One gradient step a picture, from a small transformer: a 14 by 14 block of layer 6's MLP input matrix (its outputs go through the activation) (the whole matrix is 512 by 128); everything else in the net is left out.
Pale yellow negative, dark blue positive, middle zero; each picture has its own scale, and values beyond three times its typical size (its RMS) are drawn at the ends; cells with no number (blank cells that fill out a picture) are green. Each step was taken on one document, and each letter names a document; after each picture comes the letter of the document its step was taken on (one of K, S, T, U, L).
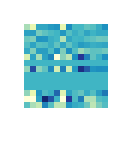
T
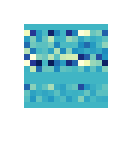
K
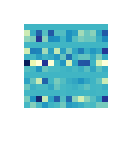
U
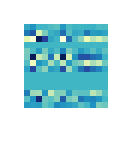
T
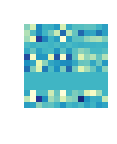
T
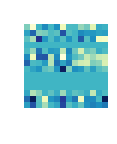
T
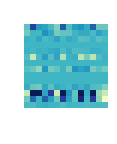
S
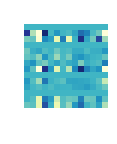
U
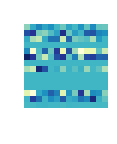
S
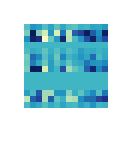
S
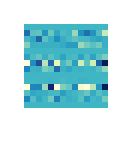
K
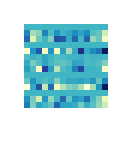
U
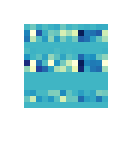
K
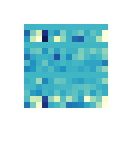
U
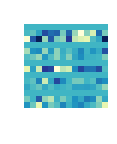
U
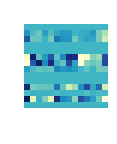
K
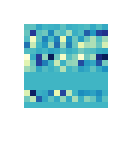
T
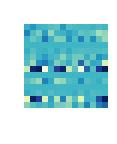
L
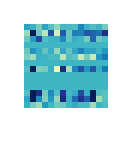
S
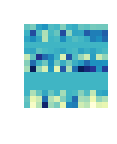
S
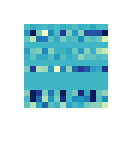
S
